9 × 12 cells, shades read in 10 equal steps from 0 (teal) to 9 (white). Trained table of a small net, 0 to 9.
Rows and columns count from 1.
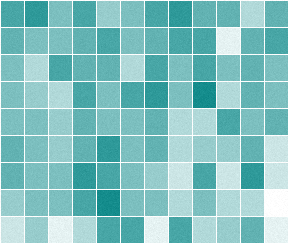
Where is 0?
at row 4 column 9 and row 8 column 5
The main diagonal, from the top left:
2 4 2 2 4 4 5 6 6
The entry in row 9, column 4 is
6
